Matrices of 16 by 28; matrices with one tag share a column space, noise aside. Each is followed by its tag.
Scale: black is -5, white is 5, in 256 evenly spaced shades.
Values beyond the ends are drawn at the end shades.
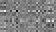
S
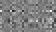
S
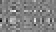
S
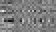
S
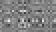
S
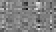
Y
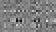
S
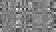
Y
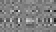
S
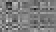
Y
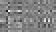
S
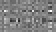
S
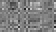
Y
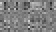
Y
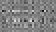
S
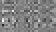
S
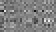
S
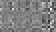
Y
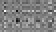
S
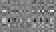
S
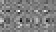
S
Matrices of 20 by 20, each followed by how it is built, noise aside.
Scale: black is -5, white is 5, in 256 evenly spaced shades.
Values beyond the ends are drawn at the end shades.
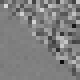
upper triangular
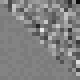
upper triangular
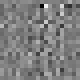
low rank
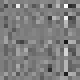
low rank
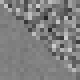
upper triangular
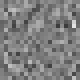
low rank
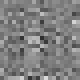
low rank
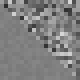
upper triangular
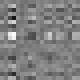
low rank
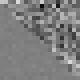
upper triangular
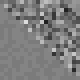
upper triangular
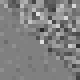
upper triangular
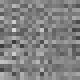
low rank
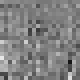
low rank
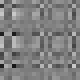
low rank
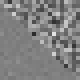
upper triangular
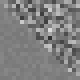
upper triangular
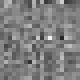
low rank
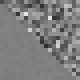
upper triangular
